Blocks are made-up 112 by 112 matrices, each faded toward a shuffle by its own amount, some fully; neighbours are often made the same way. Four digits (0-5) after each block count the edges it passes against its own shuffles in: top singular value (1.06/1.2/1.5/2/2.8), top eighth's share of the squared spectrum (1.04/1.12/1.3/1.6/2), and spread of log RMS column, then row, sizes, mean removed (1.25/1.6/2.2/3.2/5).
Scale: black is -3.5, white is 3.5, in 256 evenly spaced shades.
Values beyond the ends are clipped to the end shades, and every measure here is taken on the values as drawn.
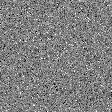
0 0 0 0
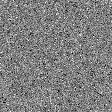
0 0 0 0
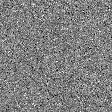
0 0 0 0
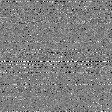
3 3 0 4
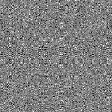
4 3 2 2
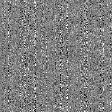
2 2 4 0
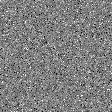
0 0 0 0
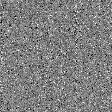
0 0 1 0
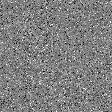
0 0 1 0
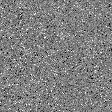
0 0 1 0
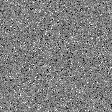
0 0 0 0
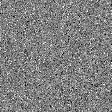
0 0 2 0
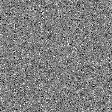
0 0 2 0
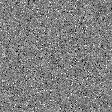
0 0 1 0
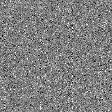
1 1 2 0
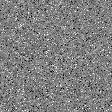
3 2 0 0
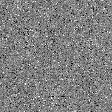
2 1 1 0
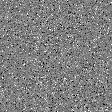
1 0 0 0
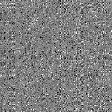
4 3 3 2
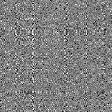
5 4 3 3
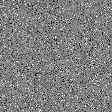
2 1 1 0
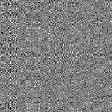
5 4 3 3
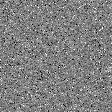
2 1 0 0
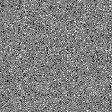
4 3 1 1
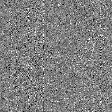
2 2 3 0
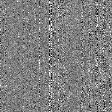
2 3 4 0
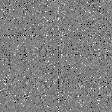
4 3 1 2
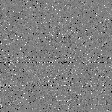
3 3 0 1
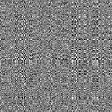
5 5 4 3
